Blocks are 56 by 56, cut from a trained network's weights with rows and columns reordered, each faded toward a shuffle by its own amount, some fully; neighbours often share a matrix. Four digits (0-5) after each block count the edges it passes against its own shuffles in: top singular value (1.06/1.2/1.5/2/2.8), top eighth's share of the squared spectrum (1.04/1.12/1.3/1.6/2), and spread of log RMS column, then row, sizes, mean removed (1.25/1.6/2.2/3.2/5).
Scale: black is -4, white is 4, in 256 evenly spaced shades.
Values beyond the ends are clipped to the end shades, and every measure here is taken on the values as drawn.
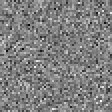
1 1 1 0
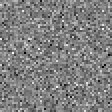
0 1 0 0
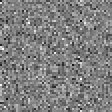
3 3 2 1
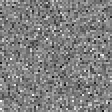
1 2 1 0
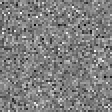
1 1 0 0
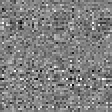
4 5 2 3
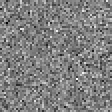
1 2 0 0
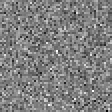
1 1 0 0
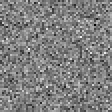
0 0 0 0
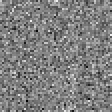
1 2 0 0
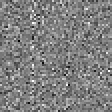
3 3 2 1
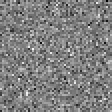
1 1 0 0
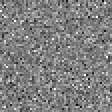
0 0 0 0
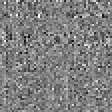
2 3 1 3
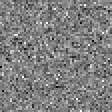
0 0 0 0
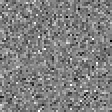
0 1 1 0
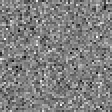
0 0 0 0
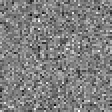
2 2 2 0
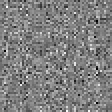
3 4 3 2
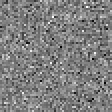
1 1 0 0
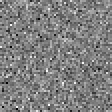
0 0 0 0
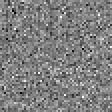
1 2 0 0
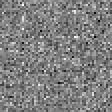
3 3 1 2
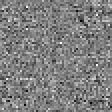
2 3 1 1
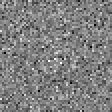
1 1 0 0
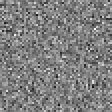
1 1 0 0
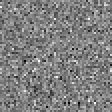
1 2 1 1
